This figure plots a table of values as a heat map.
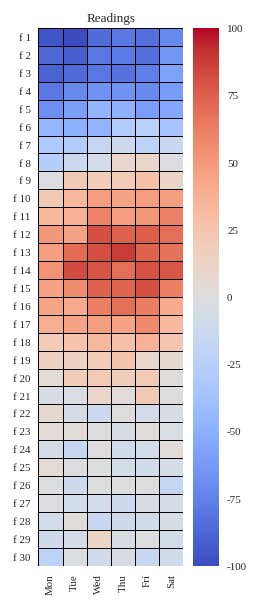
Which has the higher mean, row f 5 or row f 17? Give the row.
f 17
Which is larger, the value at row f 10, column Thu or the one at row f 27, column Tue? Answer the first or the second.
the first
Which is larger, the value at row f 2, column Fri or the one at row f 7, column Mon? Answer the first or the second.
the second
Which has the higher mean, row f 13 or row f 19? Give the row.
f 13
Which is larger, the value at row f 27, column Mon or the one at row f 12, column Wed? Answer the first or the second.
the second
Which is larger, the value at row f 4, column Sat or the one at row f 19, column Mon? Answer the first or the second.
the second
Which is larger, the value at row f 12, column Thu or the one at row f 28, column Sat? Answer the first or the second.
the first
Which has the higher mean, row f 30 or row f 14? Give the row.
f 14
